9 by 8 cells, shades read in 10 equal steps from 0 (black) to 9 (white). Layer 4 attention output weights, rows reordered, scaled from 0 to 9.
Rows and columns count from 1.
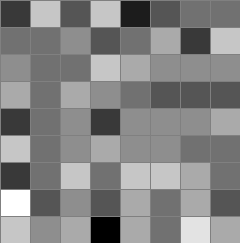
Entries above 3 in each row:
4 6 8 5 6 8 7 5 7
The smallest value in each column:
2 3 3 0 1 3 2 3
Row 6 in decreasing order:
7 6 5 5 5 4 4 4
